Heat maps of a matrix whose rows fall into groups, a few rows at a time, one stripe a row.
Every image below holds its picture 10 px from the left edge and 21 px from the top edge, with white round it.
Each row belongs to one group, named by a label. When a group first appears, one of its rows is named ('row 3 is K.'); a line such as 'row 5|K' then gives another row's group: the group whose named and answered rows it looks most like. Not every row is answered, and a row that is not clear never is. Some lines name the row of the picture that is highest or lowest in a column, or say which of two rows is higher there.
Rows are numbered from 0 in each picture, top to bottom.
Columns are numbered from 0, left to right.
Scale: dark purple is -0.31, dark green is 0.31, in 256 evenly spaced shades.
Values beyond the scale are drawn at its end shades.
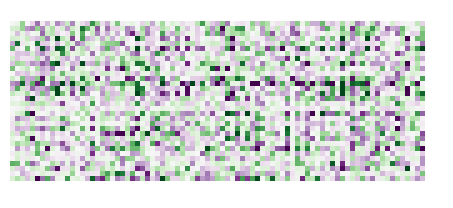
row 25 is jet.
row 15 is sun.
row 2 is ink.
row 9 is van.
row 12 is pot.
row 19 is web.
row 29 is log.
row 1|ink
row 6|web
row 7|jet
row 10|web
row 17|ink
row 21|web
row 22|van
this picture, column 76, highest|28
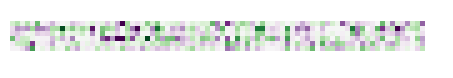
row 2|web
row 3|van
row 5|sun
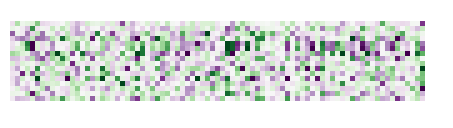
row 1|sun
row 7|web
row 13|jet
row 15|web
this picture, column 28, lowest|3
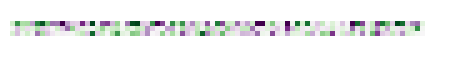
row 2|pot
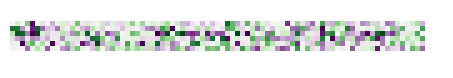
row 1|ink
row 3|pot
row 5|jet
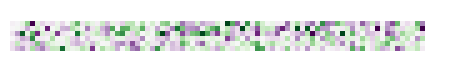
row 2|pot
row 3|sun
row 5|web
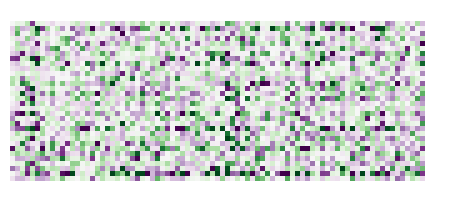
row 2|van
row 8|jet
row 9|web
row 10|van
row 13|sun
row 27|web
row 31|web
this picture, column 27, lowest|30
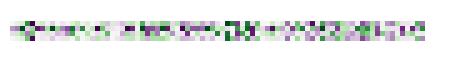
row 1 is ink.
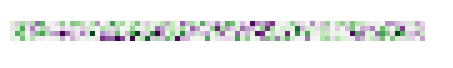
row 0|pot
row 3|van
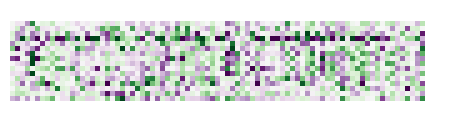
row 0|sun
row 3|pot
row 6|sun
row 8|sun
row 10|sun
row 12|jet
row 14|van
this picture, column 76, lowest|1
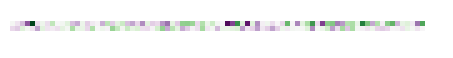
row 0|sun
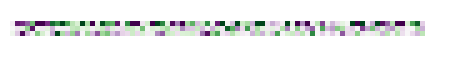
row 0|web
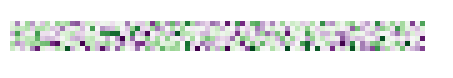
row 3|van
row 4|log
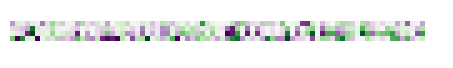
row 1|sun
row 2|sun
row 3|van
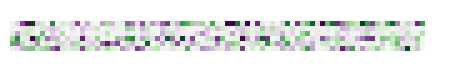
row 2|log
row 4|van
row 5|log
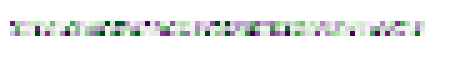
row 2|jet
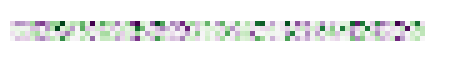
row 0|web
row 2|jet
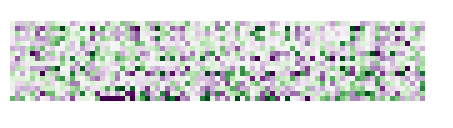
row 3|web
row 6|pot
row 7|pot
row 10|ink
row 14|ink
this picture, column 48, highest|2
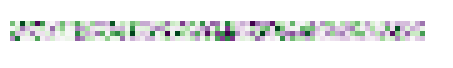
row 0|pot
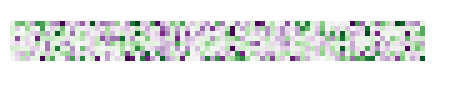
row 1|log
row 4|jet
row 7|ink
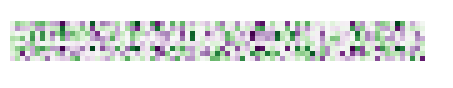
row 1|web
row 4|sun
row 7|jet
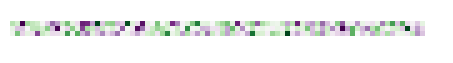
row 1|log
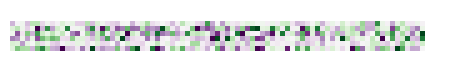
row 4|ink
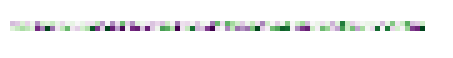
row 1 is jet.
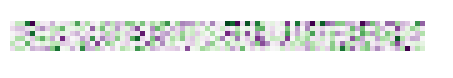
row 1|web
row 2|sun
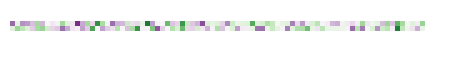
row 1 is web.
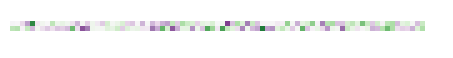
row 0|sun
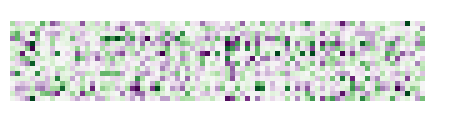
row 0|log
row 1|van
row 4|sun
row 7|pot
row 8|sun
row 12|web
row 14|log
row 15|sun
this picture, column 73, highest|13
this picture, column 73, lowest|11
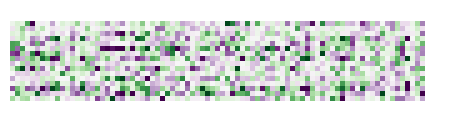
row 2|van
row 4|ink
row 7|log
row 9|ink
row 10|web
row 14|van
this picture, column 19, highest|11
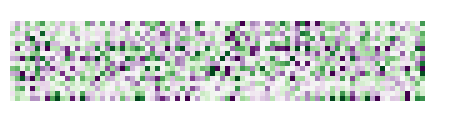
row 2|log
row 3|sun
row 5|jet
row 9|van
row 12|web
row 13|ink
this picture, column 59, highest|5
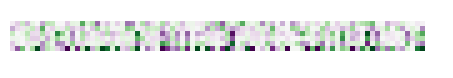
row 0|ink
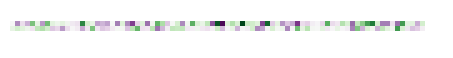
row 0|ink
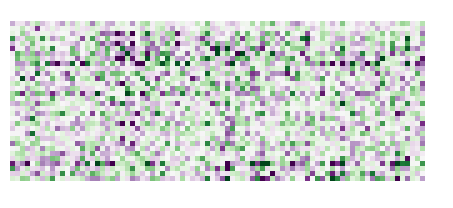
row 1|pot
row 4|van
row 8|log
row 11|ink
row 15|pot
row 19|sun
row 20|van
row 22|sun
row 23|van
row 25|ink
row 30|pot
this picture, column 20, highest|15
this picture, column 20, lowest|28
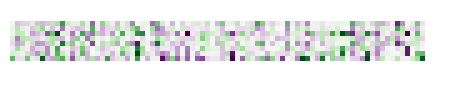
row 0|web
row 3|pot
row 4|web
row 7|log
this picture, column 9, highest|2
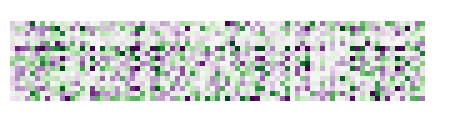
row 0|sun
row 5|web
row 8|log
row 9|web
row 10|ink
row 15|jet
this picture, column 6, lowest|5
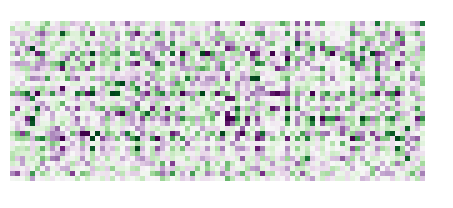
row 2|web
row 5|sun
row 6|pot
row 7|jet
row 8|web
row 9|pot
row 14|pot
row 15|sun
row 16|web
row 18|van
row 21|log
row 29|jet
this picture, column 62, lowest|19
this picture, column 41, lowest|14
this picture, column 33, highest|12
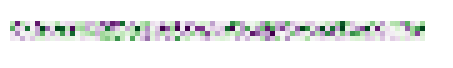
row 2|pot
